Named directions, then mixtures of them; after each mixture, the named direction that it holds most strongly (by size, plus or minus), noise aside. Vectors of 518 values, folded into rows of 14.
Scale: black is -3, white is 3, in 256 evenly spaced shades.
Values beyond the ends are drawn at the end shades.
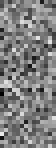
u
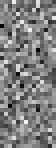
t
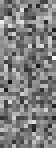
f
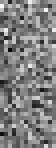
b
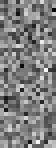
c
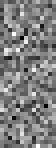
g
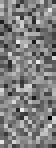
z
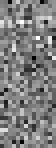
f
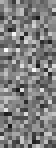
c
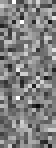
t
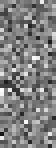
u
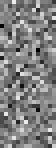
t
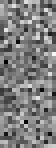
u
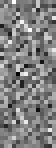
t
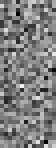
c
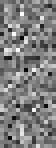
g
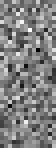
t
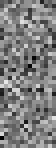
u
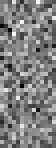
t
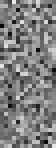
t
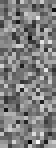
c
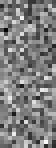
b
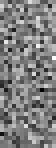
b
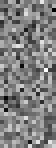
c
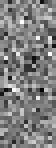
u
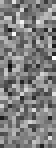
f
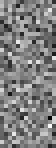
z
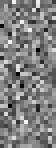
t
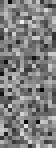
u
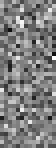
z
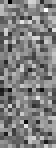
b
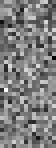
f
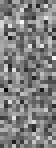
f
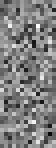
c
